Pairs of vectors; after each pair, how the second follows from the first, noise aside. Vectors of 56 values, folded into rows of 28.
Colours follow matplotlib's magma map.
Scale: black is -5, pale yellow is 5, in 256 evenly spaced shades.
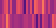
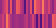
copied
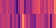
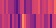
copied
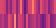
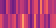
reversed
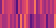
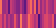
reversed
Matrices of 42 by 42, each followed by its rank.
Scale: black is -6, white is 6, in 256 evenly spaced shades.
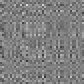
three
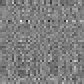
five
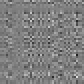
three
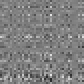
three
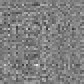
five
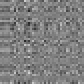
three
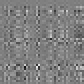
three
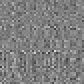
five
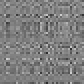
three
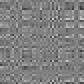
three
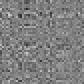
five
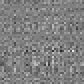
five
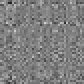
five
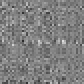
five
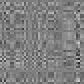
three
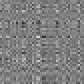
three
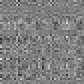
five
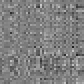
five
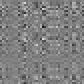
three
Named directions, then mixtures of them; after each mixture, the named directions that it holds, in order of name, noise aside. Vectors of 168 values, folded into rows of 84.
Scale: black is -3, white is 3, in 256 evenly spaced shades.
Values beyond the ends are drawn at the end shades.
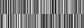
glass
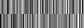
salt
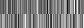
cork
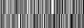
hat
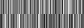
glass, hat, salt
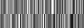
hat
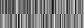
cork, glass, hat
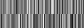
hat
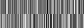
cork, hat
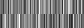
glass, hat, salt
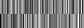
salt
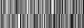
hat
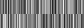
glass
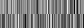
cork
